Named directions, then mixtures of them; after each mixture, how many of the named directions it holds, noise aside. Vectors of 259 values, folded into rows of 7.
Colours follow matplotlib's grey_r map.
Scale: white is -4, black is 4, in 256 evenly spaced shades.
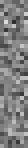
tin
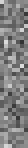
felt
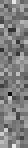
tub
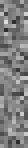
one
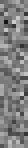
one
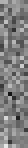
three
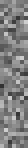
two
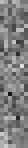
two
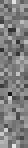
one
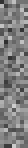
two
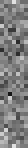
one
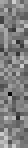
two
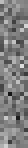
three
